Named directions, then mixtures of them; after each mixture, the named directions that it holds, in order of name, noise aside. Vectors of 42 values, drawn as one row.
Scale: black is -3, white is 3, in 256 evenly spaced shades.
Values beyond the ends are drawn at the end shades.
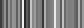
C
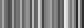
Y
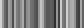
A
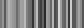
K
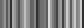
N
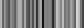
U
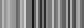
K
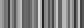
N, U, Y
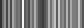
C, K, N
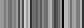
C, N, Y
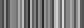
C, U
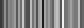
C, U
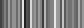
C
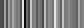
C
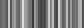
C, K, N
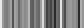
A, C, Y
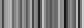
Y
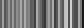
K, Y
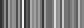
C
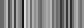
A, C, K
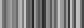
K, U
